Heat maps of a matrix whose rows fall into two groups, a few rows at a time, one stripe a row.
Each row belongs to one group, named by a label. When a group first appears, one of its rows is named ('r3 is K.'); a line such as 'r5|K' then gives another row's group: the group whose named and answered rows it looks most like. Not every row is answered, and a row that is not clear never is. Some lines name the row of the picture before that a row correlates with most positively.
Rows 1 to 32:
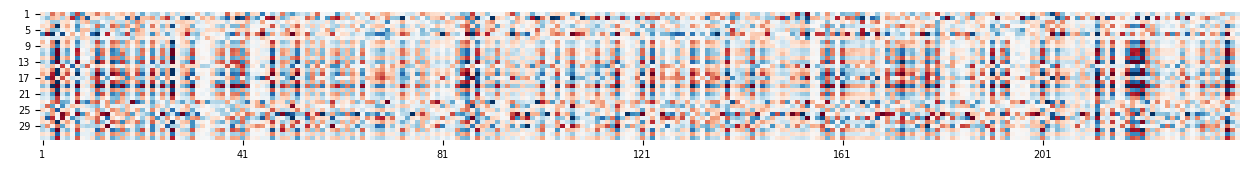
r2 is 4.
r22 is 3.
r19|3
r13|3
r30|3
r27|4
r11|3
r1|4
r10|3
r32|3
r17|4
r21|3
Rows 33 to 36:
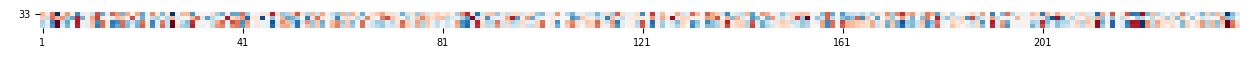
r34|4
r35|3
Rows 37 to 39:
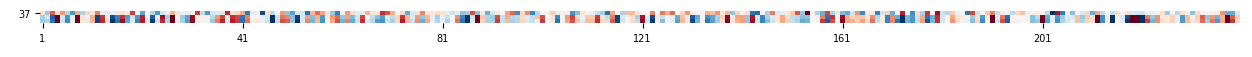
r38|3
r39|3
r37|4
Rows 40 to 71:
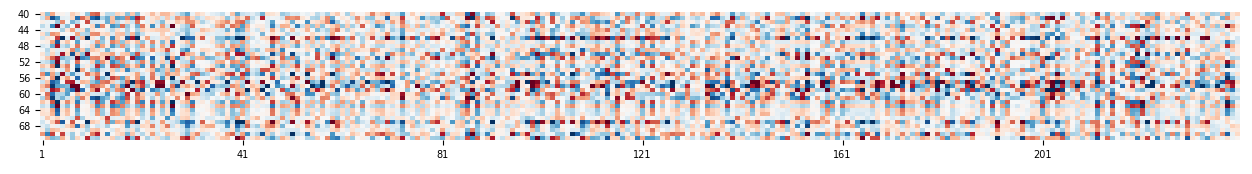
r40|4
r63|3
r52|3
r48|3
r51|4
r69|4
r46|4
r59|4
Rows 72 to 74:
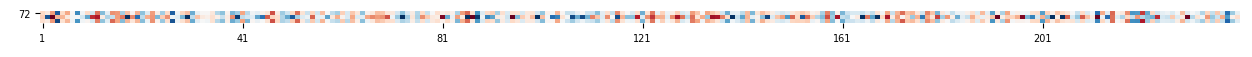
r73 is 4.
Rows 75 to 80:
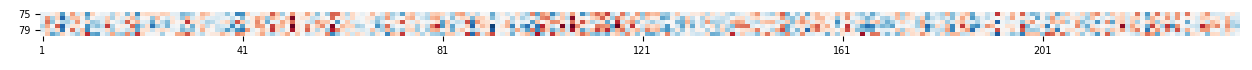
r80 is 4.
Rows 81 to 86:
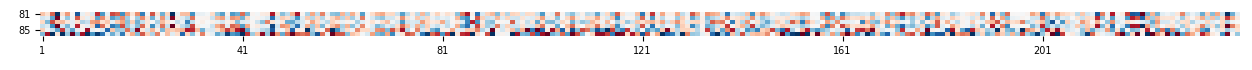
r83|4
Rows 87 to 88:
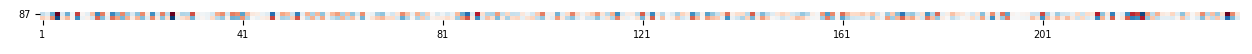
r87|3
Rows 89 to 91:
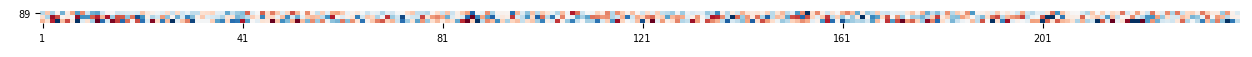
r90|4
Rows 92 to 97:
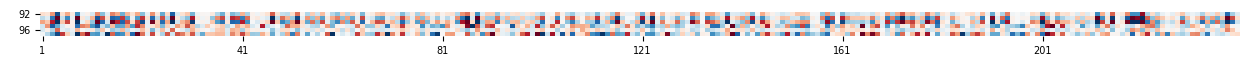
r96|3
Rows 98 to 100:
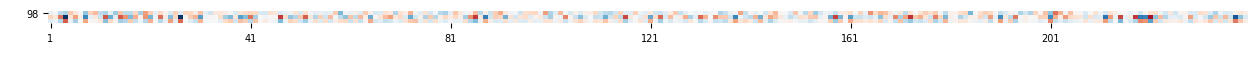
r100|3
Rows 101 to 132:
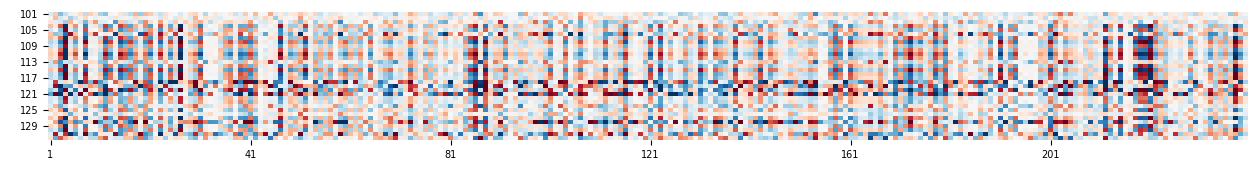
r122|3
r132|4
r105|3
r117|3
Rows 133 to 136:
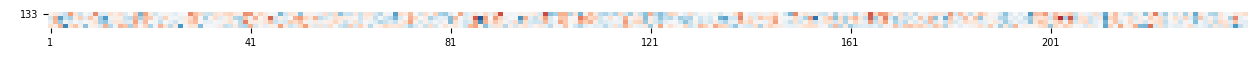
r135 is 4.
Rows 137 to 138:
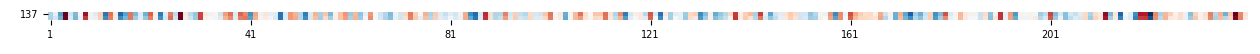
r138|3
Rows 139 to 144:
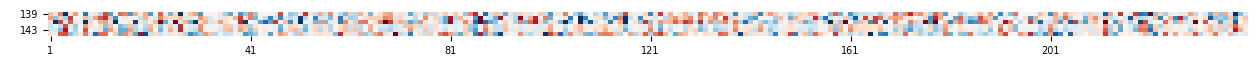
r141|4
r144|4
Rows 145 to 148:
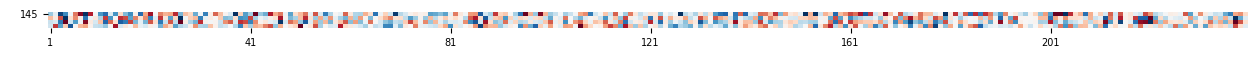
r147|3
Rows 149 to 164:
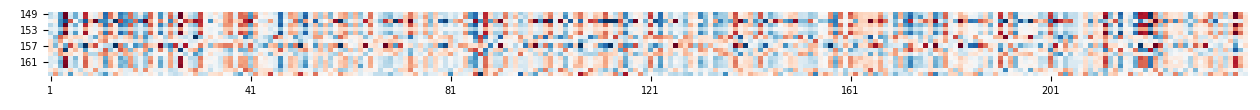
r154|3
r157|4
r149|3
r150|3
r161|3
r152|3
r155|4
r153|3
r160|3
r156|4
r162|3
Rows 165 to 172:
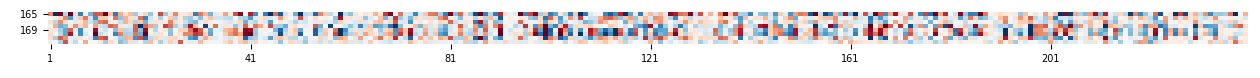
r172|3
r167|4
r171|4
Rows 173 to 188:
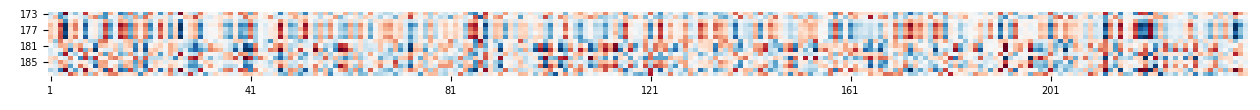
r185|4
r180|4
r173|3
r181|4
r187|3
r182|4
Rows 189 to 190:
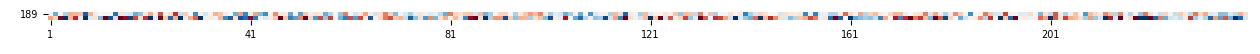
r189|4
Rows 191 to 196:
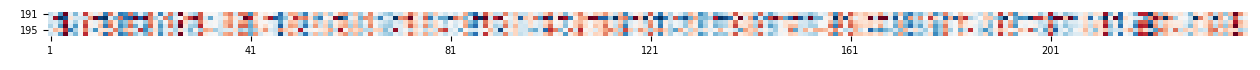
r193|3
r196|3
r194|3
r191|3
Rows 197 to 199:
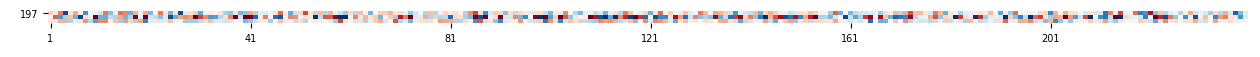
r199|4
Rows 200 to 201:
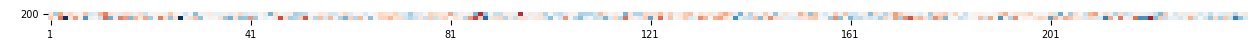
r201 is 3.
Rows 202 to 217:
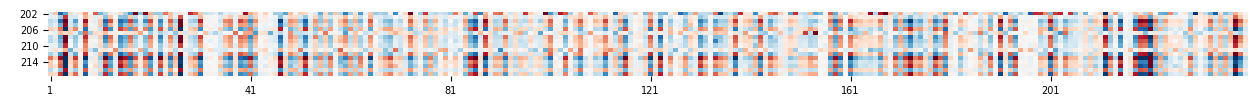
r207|4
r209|3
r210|3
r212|3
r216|3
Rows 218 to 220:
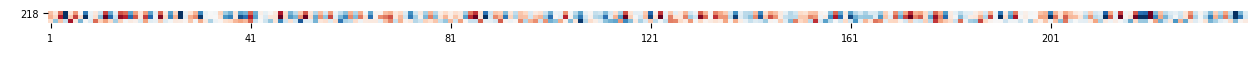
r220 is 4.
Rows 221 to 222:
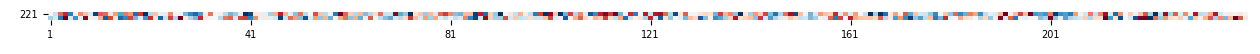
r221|4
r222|3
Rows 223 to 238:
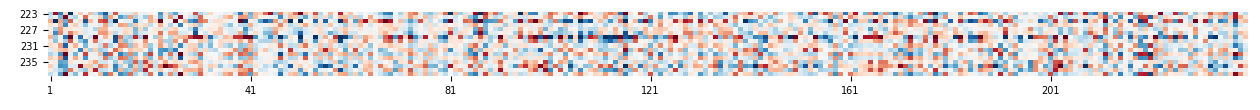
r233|3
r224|3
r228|4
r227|4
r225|4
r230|4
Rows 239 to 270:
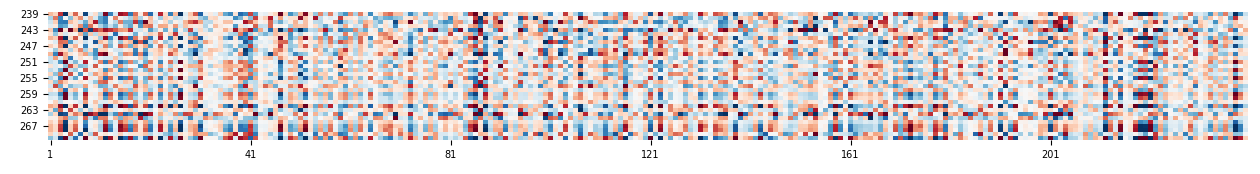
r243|4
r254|4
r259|3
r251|3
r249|4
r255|3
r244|4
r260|3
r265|4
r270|3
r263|4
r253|3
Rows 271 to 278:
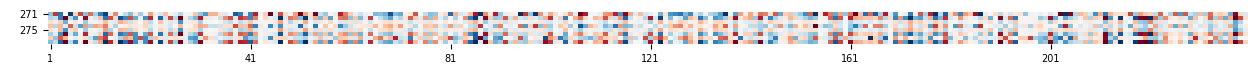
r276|3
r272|3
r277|4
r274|4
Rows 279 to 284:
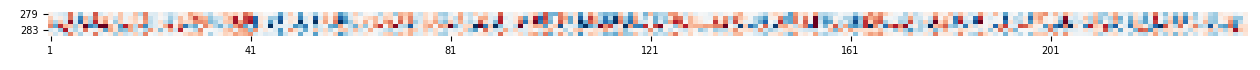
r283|3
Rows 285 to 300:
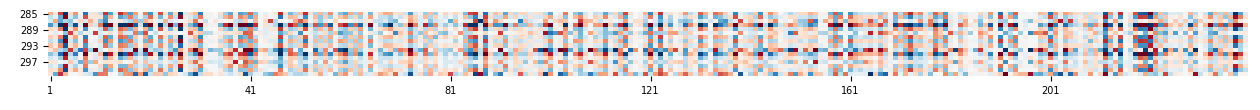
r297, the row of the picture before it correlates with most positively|280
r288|3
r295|3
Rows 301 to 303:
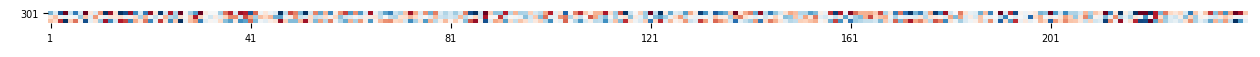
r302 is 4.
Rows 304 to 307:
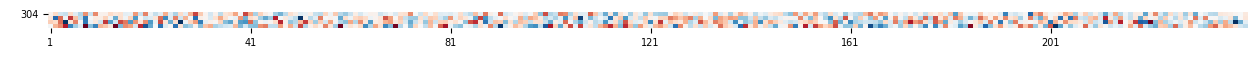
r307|4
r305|4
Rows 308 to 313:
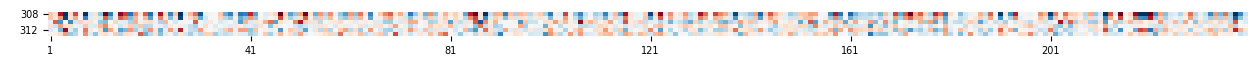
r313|4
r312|3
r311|4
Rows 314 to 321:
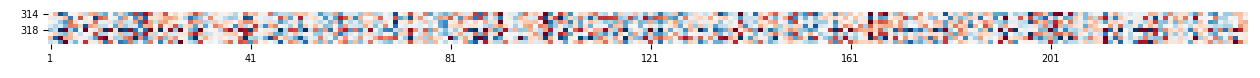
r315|4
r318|3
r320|4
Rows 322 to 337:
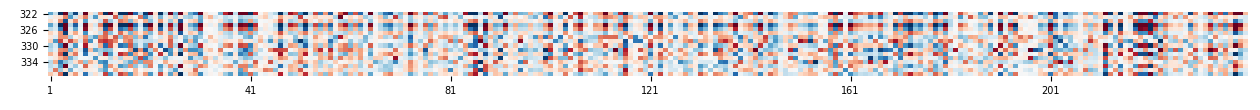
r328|4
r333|4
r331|4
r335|3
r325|3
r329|4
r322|3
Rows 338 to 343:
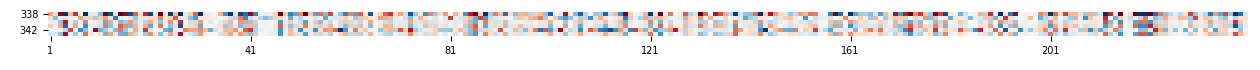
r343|3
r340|3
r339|4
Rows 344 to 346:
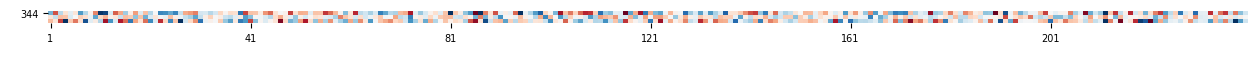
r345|4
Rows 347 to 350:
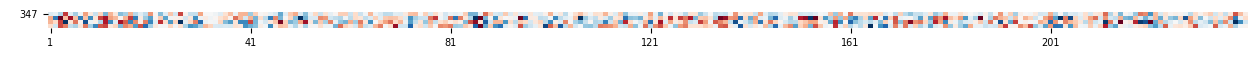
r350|4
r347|3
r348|4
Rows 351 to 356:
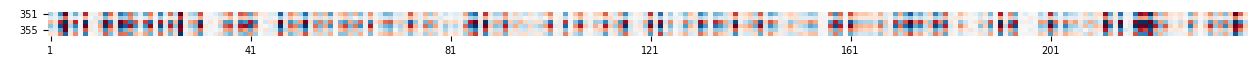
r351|3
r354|3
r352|3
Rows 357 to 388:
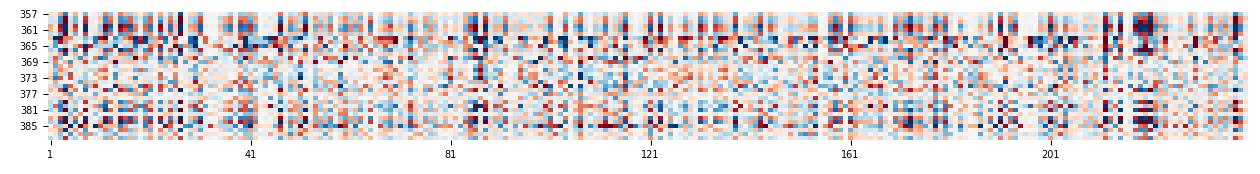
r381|3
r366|3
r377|4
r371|4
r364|4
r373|4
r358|3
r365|4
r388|3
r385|4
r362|3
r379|3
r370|4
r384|3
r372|4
